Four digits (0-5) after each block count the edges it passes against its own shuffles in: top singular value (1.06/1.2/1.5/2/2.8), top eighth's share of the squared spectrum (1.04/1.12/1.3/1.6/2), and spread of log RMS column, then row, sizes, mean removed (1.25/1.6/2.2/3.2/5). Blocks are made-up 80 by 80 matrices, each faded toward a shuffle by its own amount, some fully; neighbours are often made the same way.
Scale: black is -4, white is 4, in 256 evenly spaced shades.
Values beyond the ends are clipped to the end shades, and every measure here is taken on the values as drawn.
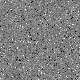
1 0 0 0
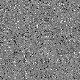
3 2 1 1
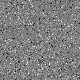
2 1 0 0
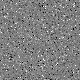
1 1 0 0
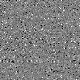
3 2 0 1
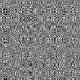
4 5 3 3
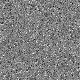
0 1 0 0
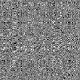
4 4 2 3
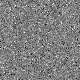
0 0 0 0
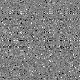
4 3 1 2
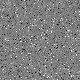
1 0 0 0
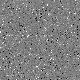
1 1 0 0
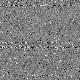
2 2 0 2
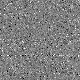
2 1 0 1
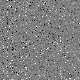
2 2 1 0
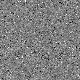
1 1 0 1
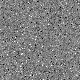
0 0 0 0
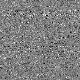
1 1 0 3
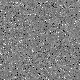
1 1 0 0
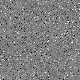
2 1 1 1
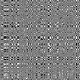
5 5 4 4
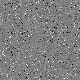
0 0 0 0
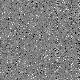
1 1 1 0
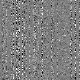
2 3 4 0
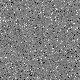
0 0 0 0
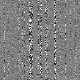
2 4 4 0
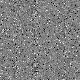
0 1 1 0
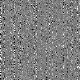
2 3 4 0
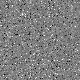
0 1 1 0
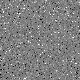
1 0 0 0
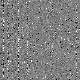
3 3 2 0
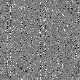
2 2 2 0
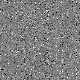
1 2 2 0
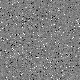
0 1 0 0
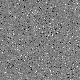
0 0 0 0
